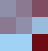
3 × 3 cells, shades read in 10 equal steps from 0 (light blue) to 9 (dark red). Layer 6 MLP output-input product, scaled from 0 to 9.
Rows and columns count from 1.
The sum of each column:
7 7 16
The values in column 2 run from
0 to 4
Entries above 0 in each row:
3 3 1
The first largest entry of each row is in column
3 1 3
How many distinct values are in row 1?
3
